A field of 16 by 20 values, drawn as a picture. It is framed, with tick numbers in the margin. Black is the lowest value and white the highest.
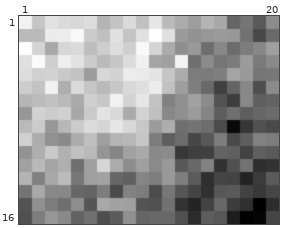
Values rise toward the top left. The ninth with the lowest average is the bottom right. The halves do not mirror each other. No regular stripes run through it. On average the colour sits 60% of the way up the scale.
